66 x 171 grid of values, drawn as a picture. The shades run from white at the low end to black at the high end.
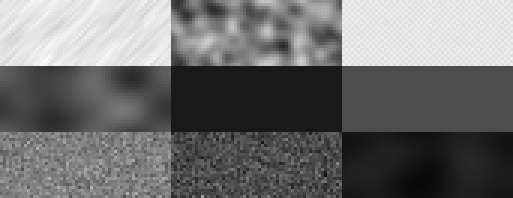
It is made of 3 by 3 panels. Panel 1,1: very low, slanting up to the right, faint in contrast. Panel 1,2: middling, blotchy, strong in contrast. Panel 1,3: very low, checkered, faint in contrast. Panel 2,1: high, smooth. Panel 2,2: very high, flat. Panel 2,3: high, flat. Panel 3,1: middling, fine-grained. Panel 3,2: high, fine-grained. Panel 3,3: very high, smooth, faint in contrast.
